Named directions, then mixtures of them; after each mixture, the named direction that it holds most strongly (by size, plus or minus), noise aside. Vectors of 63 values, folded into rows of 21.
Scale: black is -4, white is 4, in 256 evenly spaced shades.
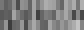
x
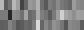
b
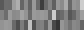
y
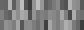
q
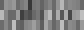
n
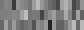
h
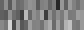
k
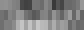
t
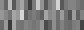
k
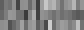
x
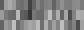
n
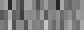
k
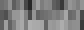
t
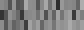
k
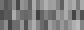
x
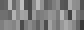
q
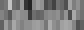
q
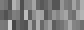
k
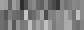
k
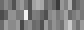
h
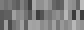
x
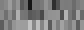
t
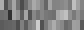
b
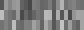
n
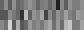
k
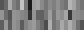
q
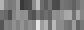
t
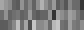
y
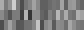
b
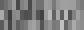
n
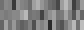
h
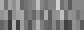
k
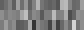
h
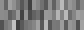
n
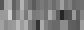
b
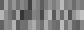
n
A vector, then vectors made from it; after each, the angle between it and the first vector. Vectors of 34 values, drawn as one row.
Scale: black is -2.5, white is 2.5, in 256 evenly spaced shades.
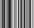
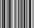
nearly parallel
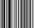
nearly parallel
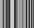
orthogonal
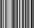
nearly opposite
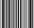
partly aligned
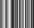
nearly opposite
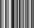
nearly opposite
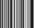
orthogonal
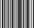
orthogonal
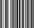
nearly opposite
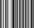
nearly opposite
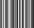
nearly opposite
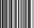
partly aligned
